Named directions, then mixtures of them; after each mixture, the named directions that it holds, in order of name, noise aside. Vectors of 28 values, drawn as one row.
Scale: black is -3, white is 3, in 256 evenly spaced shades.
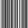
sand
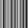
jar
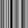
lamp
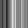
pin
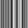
lamp, pin, sand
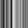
jar, lamp, pin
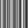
jar, lamp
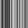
jar, pin, sand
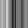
pin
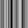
lamp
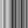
pin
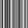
jar, lamp, sand
